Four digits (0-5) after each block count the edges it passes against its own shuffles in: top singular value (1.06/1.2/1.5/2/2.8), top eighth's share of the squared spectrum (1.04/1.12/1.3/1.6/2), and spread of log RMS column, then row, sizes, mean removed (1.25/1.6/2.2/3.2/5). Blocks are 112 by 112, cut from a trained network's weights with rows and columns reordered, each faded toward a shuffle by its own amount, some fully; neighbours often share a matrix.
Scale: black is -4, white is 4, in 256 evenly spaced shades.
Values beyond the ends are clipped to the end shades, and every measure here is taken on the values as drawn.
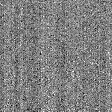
3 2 0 2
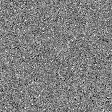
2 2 0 0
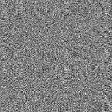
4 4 2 2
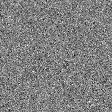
1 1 0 0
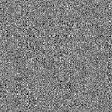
3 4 3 3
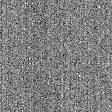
3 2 0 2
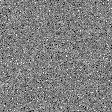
0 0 0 0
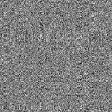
4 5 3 2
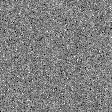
0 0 0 0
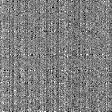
4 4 1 3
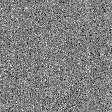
0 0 0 0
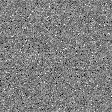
0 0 0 0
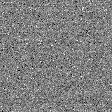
1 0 0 0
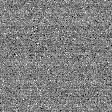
2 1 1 0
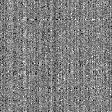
4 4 1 3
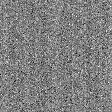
2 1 0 0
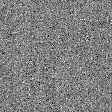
0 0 0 0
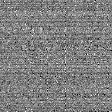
4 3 3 1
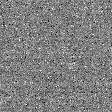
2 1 0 0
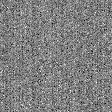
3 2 0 1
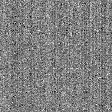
3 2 0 2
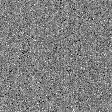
2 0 0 0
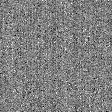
2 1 0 0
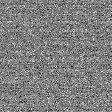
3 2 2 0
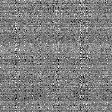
4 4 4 1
